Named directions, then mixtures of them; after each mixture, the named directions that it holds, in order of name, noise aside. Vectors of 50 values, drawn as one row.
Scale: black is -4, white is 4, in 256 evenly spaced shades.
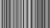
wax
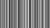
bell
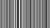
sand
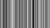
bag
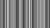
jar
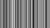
bag, sand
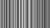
sand, wax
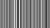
sand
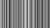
bell, wax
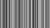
bag, bell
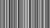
bell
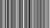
jar, wax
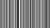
jar, sand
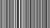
sand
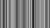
bag, jar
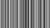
bell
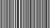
sand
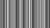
jar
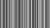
bag, bell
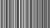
sand, wax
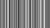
bell, jar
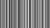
bell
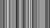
jar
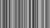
bag, bell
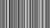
bell, jar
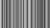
wax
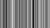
bag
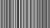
sand, wax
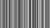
bag, bell
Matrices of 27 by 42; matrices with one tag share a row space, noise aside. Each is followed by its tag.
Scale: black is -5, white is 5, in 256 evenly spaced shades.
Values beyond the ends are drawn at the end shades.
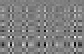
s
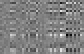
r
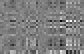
r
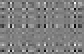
s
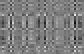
s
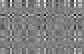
s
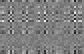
s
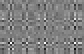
s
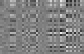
r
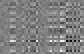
r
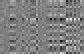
r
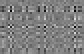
s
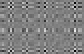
s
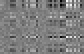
r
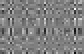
s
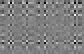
s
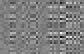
r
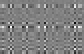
s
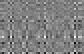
s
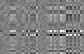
r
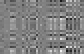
r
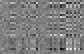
r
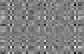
s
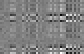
r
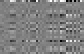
r
